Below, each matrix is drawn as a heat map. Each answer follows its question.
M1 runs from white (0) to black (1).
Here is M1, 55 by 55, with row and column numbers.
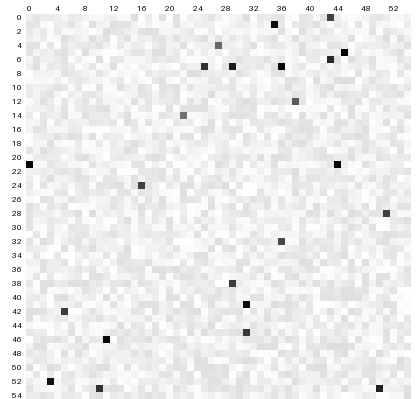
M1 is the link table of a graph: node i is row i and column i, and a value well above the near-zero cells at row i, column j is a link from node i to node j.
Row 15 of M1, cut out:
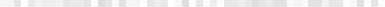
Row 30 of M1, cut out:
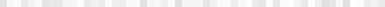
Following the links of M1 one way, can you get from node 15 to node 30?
no
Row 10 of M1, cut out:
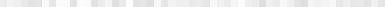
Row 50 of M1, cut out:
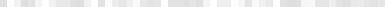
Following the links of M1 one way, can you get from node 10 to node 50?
no
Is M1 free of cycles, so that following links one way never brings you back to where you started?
yes
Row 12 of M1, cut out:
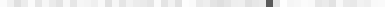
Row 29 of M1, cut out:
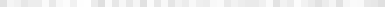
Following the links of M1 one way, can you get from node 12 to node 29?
yes
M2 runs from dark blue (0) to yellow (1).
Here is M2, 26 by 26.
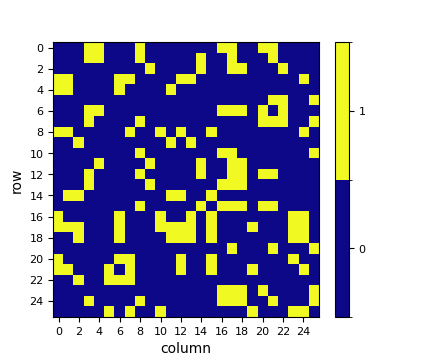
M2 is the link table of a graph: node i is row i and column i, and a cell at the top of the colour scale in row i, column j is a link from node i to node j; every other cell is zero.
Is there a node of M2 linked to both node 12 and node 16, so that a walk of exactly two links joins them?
no
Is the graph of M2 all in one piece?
yes
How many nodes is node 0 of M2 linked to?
7
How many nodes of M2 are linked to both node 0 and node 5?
1
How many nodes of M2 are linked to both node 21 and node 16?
3
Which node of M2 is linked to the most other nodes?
node 17
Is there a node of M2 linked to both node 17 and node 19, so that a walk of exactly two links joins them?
no
